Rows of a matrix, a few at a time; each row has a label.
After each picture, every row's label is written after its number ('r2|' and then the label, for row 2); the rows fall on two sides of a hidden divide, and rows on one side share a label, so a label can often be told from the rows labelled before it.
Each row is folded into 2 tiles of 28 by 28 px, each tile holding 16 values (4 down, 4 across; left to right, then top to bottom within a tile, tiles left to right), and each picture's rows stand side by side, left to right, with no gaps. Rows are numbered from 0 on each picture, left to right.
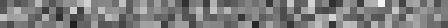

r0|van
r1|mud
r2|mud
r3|mud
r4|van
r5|mud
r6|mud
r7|van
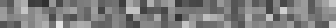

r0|van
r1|van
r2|van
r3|van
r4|van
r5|van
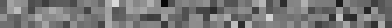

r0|van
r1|van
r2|mud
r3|van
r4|van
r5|van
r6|van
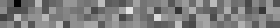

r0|van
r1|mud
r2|van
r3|mud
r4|mud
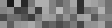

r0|mud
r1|mud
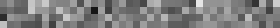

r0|mud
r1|mud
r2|mud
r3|mud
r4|van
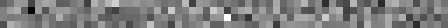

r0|van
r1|van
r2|mud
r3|mud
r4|van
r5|van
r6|van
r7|mud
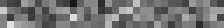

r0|van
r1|van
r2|van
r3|van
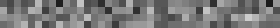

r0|van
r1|van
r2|van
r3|van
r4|van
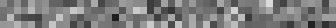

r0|mud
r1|van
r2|mud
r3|van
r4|mud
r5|van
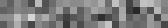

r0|van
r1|mud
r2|mud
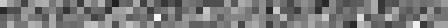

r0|mud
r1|mud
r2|van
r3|van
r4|van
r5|van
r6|van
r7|van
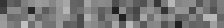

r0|van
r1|mud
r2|van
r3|van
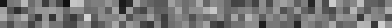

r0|van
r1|van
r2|van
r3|mud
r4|van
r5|van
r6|van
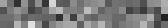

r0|van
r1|mud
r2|van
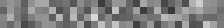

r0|mud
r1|van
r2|mud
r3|mud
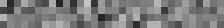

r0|van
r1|mud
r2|mud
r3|van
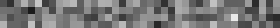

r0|van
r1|mud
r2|van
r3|mud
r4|van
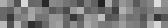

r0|van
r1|van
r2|mud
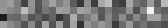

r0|mud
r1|mud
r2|van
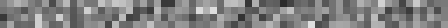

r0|mud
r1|mud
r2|mud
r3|mud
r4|mud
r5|van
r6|mud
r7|van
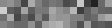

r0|mud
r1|van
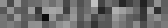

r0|mud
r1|van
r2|van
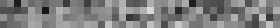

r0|van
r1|van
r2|mud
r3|mud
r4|mud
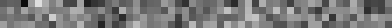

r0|mud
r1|van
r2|van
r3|van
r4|van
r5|van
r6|van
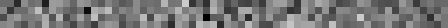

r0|van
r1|van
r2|van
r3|mud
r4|van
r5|mud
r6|van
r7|van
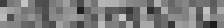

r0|van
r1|mud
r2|mud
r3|van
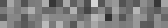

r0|mud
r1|van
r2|van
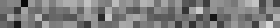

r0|mud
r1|mud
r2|mud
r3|mud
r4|mud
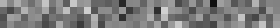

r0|mud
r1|mud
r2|van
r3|van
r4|mud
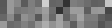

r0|mud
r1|van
